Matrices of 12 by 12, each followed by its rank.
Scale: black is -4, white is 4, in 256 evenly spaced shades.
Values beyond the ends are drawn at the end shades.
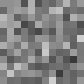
full rank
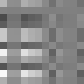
one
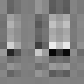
one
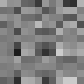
two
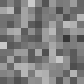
full rank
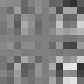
two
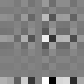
one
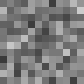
full rank
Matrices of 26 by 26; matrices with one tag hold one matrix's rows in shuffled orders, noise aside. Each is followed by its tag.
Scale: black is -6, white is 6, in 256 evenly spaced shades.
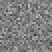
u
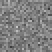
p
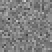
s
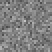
s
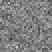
p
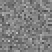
p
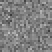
p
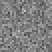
s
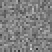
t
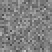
s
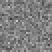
p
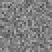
s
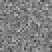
u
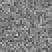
p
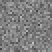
t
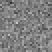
p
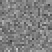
p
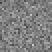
t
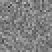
s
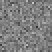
t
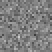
u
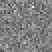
s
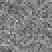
p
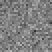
u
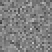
t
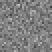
u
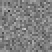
s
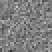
p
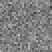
u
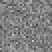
t
